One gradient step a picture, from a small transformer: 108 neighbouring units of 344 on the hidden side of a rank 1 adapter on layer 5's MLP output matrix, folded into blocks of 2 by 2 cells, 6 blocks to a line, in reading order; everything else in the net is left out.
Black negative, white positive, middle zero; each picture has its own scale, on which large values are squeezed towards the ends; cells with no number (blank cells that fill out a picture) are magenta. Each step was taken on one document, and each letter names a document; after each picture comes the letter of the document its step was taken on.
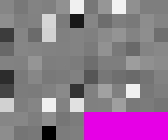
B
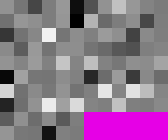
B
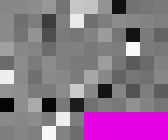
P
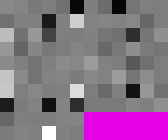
B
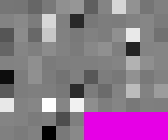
P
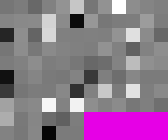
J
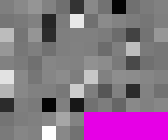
J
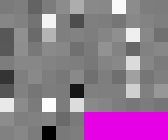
P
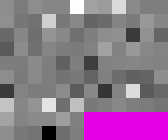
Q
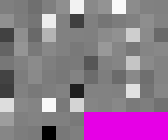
Q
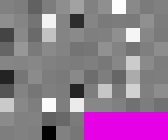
P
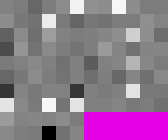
Q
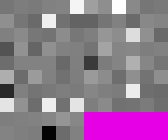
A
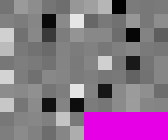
P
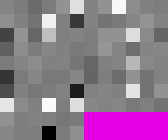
Q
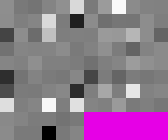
B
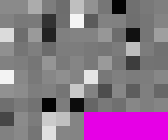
J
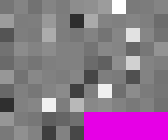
P
